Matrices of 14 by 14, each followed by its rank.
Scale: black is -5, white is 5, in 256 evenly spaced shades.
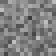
full rank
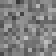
full rank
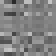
two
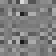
two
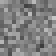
full rank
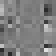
two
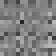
three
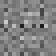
three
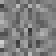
two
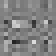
two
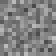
full rank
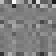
two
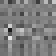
two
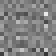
three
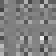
two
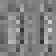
two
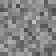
full rank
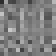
three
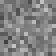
full rank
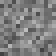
full rank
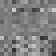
three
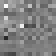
three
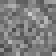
full rank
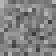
full rank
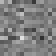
three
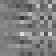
three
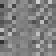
three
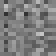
three
